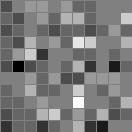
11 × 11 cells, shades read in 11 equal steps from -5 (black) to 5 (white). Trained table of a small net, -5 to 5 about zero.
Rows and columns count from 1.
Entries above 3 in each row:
0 0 0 1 0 0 0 0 1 0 0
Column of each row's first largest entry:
3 11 10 7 3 7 3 7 7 5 7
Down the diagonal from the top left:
-2 -2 0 0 0 -1 -2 0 0 -2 0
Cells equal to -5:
1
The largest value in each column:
0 1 3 2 3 2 5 3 2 1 3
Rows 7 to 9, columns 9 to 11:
1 1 0 | -1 1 0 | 0 -1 2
